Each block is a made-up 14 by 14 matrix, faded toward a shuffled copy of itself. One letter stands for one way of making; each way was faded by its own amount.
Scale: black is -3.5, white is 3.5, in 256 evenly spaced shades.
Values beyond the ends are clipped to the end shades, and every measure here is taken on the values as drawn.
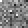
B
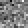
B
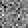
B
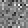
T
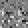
T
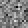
B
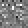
T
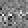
T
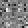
T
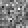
B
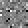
T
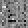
T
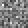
B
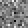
B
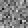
B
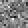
B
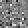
T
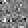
T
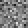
B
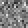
B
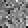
B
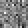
T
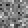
B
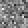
B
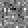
T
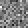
B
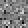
T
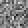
B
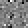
T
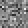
B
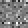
T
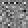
T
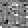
T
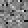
T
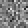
B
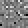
T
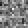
B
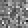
B
